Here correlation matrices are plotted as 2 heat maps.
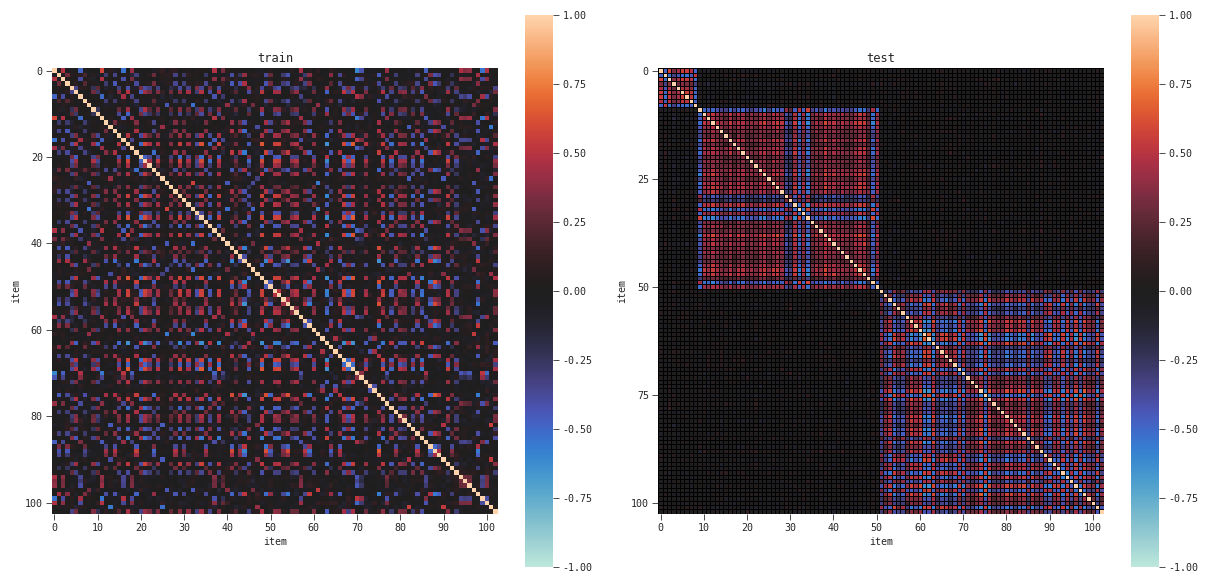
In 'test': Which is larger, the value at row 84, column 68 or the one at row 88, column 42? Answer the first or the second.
the second
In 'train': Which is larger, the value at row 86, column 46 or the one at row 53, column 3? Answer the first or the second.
the first
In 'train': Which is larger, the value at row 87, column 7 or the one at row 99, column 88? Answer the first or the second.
the first
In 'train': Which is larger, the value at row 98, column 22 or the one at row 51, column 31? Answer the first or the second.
the second
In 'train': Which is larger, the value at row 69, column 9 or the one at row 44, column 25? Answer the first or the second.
the first
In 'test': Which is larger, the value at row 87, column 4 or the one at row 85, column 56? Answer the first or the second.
the second
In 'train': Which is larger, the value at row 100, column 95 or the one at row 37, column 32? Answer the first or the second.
the first
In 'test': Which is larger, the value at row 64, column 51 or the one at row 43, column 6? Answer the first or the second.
the first
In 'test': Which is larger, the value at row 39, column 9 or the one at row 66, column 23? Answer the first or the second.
the second
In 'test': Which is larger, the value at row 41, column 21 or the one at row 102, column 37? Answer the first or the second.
the first
